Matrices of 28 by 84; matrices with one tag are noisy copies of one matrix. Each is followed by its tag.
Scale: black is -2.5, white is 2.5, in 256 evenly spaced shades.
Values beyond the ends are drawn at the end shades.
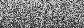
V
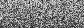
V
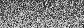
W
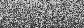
V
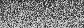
W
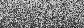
V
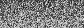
W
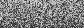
V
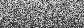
V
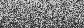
V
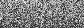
V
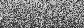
V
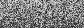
V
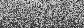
V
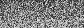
W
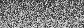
W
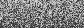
V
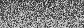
W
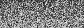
W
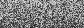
V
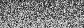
W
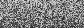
V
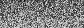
W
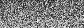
W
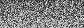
W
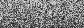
V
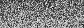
W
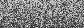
V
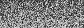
W
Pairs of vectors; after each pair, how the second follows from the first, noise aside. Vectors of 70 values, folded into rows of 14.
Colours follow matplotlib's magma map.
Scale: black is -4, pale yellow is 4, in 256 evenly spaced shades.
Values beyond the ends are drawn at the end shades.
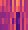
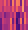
copied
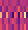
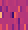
partly zeroed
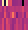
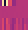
partly zeroed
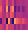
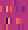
partly zeroed
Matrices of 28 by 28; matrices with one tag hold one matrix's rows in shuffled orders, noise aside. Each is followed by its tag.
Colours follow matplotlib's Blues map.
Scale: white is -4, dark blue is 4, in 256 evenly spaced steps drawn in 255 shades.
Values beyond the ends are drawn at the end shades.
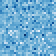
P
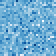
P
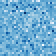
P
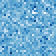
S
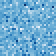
P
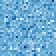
P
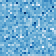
P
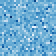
S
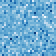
S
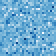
P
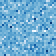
S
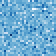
S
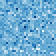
P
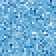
S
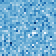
S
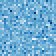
S
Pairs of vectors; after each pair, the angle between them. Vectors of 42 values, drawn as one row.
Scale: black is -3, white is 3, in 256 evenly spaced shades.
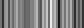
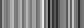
orthogonal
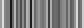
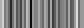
nearly parallel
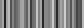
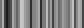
orthogonal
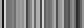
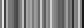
partly opposed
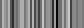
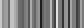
partly opposed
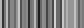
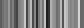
orthogonal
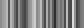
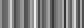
partly aligned
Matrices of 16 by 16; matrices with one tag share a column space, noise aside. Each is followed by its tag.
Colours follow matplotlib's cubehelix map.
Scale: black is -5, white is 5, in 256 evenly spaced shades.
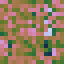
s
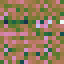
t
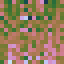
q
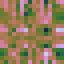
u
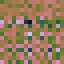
t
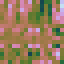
u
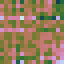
q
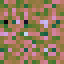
t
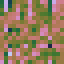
u
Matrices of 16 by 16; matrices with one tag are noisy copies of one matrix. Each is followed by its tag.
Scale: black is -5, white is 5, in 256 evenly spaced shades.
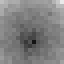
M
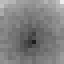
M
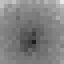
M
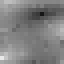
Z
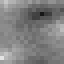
Z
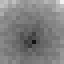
M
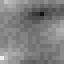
Z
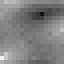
Z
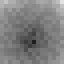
M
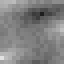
Z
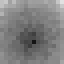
M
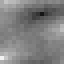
Z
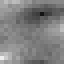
Z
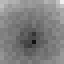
M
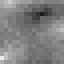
Z
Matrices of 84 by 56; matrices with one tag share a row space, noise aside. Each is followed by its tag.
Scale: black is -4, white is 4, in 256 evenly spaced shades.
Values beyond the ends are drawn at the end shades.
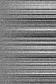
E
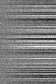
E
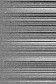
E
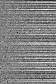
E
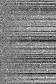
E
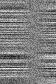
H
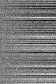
E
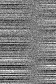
H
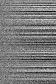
E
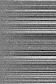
E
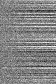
E
